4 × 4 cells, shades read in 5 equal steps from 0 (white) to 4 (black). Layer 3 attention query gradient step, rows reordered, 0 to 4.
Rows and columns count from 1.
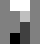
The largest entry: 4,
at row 4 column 2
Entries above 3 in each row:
0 0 0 1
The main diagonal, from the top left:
2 2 3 2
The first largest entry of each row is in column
1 1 3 2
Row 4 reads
2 4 3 2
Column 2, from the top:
0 2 2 4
